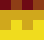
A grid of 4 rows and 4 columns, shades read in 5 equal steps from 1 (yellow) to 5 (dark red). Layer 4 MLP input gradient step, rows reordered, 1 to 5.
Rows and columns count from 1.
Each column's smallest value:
1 1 1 1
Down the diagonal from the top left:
5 2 2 1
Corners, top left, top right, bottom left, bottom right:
5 4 1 1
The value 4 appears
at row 1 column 2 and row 1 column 4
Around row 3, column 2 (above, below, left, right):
2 1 2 2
